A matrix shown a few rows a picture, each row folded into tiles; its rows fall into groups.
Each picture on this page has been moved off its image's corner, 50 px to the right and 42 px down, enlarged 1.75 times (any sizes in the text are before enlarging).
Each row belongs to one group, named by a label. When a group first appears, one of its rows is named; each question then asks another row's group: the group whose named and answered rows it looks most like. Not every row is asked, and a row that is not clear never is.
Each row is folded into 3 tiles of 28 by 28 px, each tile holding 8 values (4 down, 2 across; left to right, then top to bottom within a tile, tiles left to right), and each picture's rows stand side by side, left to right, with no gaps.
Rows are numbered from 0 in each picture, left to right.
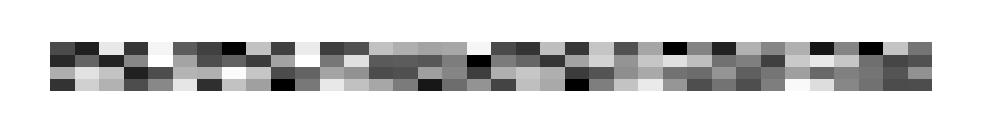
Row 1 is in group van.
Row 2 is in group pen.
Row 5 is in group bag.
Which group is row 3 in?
van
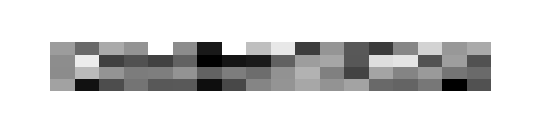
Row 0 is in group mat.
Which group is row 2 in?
mat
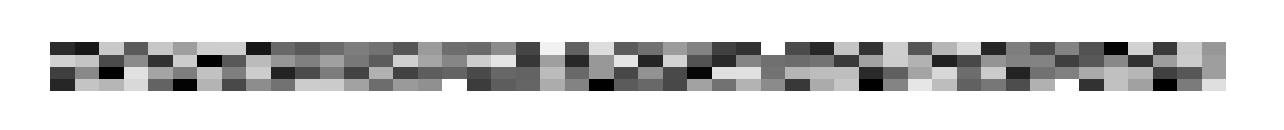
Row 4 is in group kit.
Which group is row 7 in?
van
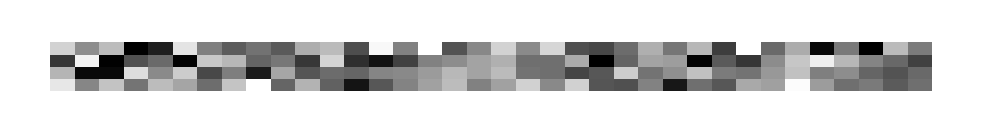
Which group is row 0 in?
kit
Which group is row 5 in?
bag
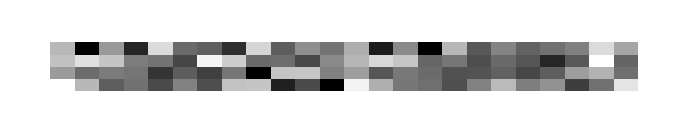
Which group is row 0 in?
bag
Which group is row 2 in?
bag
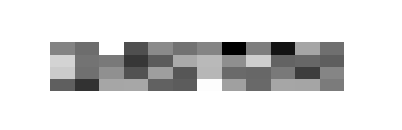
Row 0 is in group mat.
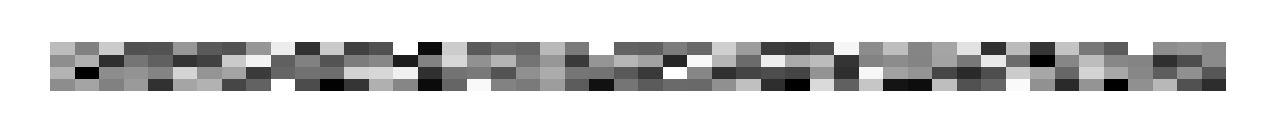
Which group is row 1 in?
mat
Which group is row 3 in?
mat
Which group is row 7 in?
mat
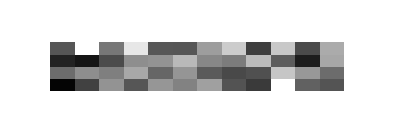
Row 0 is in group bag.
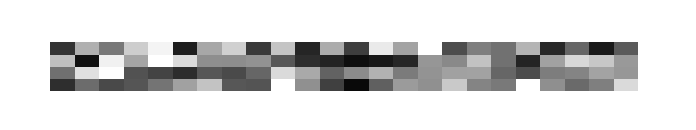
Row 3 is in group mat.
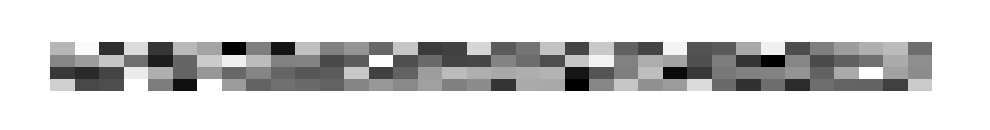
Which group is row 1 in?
bag
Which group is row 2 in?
kit
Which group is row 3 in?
van
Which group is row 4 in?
pen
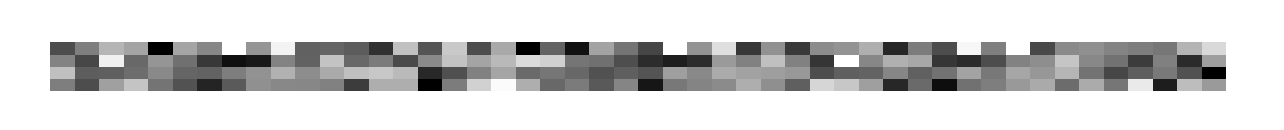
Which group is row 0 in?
mat
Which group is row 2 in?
van
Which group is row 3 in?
bag
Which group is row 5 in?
mat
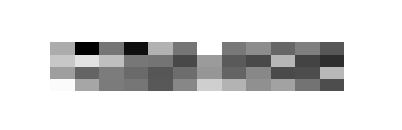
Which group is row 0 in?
bag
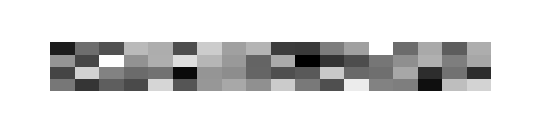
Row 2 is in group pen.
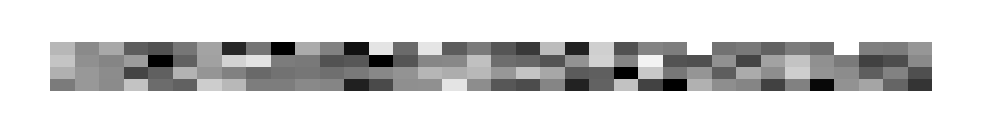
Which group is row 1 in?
bag
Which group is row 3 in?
van
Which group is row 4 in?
mat
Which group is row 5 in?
mat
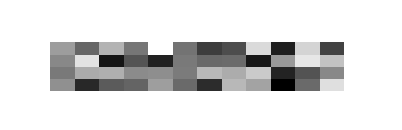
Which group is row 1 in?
van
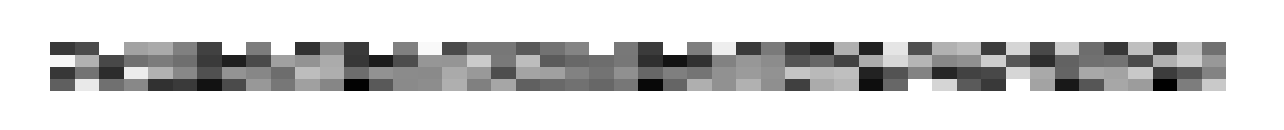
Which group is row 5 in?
van
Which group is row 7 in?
van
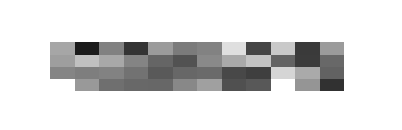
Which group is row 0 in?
bag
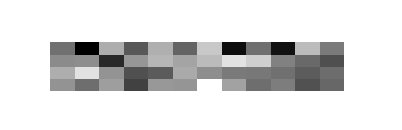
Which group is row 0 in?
van
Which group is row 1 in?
bag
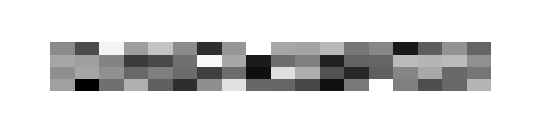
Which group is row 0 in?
mat
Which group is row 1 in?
pen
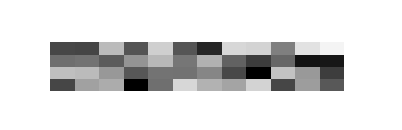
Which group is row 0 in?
van
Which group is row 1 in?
pen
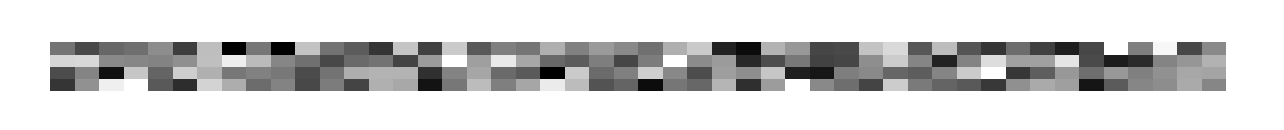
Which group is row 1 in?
bag
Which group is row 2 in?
van
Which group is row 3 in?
pen
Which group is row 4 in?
kit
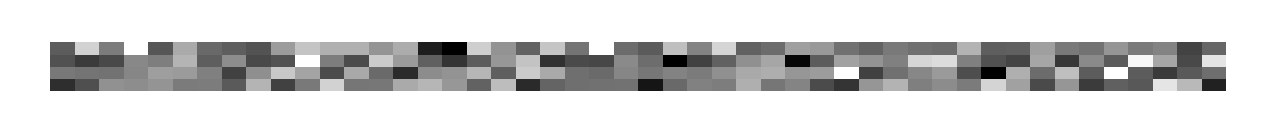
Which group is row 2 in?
kit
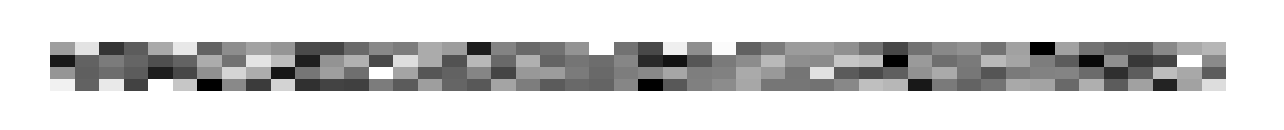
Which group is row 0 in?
pen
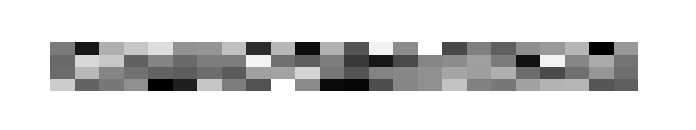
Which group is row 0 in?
mat
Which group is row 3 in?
mat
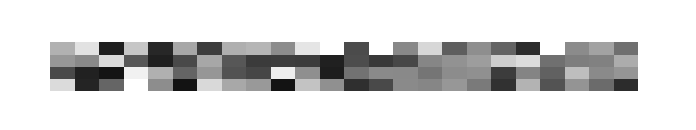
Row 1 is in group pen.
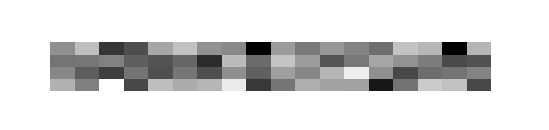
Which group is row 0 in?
pen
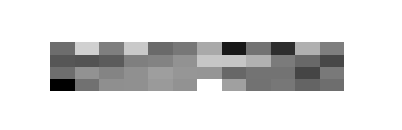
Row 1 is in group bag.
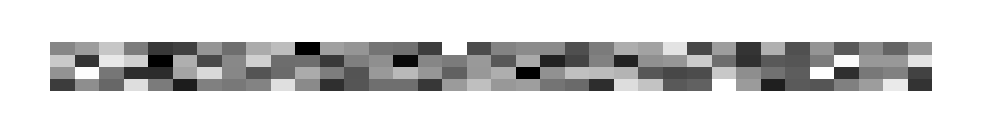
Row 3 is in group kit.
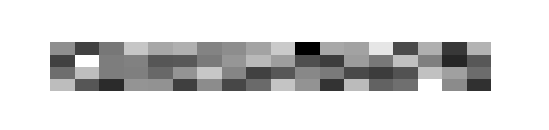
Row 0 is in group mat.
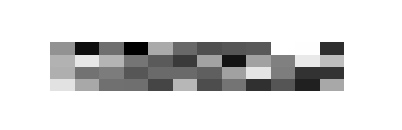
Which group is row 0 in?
bag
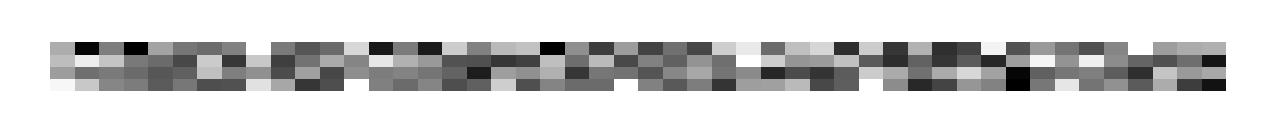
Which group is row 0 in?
bag
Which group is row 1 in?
mat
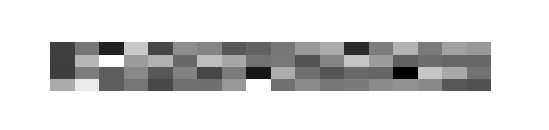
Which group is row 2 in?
pen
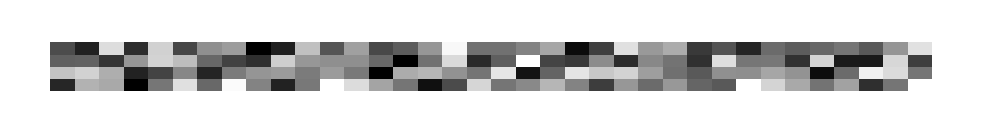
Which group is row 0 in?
van
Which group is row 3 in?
kit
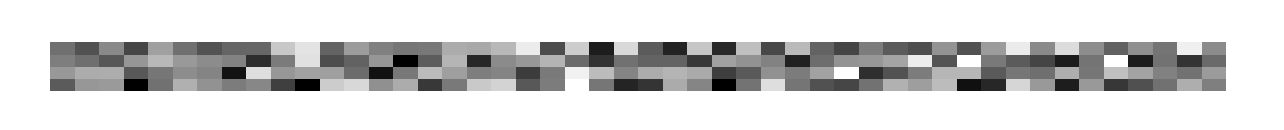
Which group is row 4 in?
van
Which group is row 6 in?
mat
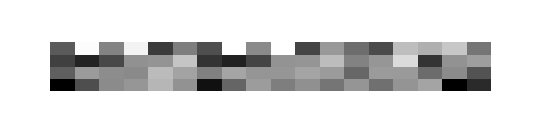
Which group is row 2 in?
mat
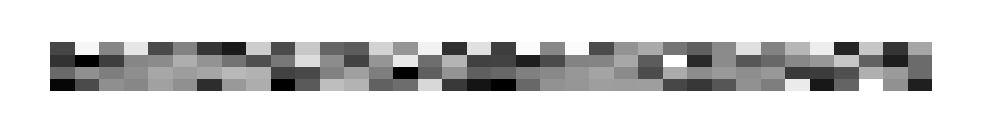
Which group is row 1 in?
van
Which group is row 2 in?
mat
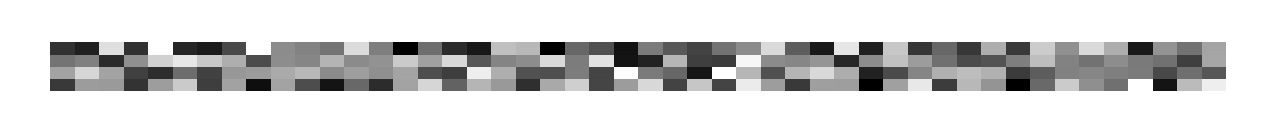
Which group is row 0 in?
van
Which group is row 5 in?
van
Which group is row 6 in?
van
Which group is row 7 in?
pen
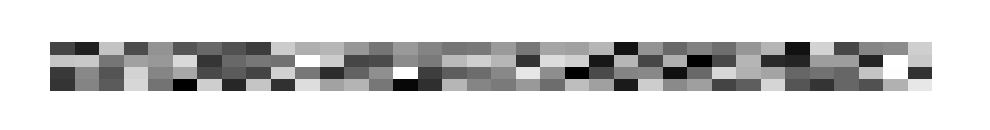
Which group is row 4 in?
kit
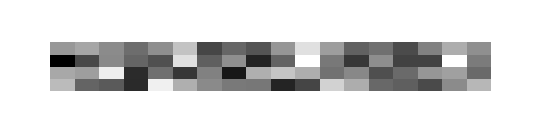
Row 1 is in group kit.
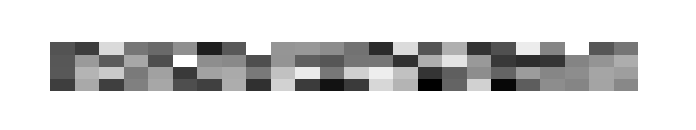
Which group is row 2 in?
van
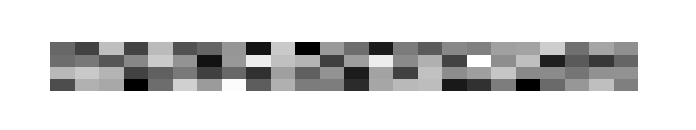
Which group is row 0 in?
van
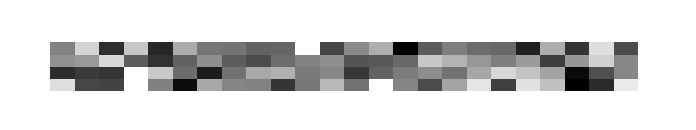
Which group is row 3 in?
van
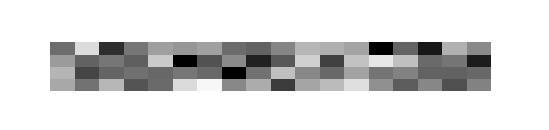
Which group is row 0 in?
pen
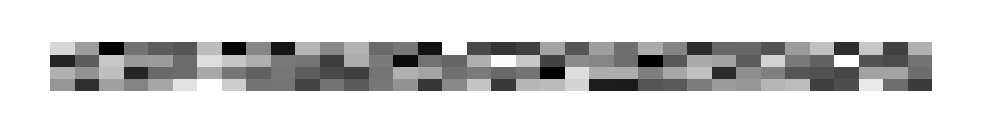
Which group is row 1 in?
bag
